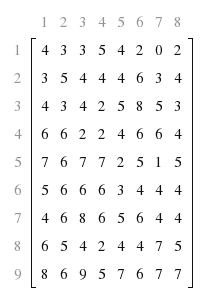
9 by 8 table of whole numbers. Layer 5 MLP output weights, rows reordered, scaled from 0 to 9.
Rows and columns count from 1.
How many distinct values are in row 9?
5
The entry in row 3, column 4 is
2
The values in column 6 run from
2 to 8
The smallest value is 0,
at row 1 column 7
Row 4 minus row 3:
2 3 -2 0 -1 -2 1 1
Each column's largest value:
8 6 9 7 7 8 7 7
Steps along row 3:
down up down up up down down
